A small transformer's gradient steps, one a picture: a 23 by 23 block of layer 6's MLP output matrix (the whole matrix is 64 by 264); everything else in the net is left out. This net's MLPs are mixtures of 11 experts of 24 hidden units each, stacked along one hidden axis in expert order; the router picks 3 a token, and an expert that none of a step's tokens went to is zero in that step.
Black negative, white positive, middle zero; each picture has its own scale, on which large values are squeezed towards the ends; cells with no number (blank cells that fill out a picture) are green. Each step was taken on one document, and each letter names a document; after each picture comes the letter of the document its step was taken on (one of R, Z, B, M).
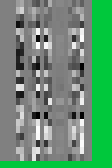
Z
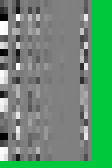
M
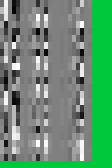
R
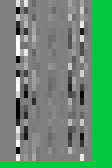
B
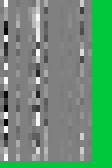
R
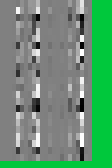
Z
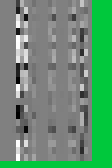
B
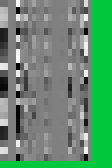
B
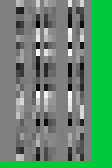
Z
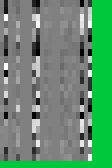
R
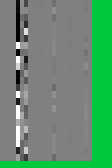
B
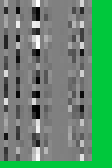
R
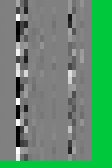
B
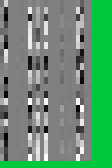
R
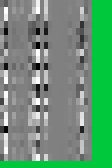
R
